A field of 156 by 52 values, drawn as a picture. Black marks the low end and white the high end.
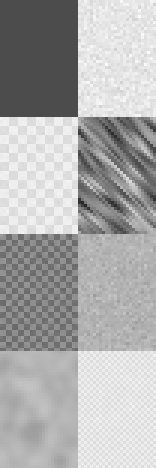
It is made of 4 by 2 panels. Panel 1,1: low, flat. Panel 1,2: very high, fine-grained, faint in contrast. Panel 2,1: very high, checkered, faint in contrast. Panel 2,2: middling, slanting down to the right, strong in contrast. Panel 3,1: middling, checkered. Panel 3,2: high, fine-grained, faint in contrast. Panel 4,1: high, blotchy, faint in contrast. Panel 4,2: very high, checkered, faint in contrast.
